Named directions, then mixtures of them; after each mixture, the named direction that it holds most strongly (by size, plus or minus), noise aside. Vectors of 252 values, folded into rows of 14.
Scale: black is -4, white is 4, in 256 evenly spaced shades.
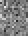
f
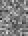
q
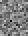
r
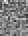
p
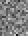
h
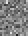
h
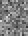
q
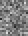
q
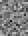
r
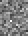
r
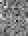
f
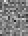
p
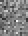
f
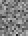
h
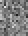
f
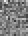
p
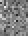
f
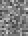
q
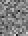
h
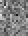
f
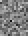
r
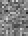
q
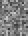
q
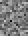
r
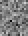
r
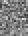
p
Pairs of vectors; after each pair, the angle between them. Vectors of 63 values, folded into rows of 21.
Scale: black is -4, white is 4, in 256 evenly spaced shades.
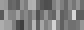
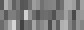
orthogonal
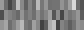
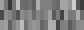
nearly parallel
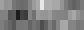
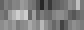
nearly opposite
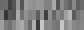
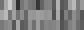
partly opposed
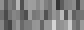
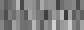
nearly parallel
